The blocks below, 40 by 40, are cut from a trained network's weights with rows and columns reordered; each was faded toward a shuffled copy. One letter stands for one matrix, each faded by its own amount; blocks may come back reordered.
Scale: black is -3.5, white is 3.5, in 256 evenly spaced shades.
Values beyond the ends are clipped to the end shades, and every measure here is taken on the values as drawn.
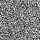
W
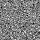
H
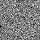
H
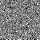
H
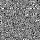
H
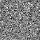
H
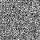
H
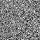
W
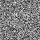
W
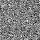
W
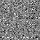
H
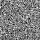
W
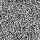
W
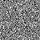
H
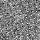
W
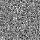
H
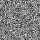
W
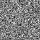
W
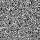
W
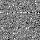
H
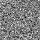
W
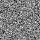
W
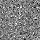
H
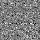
H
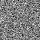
W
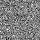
H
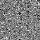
H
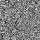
W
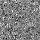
H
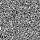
H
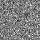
W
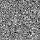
H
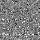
H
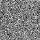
H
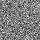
W
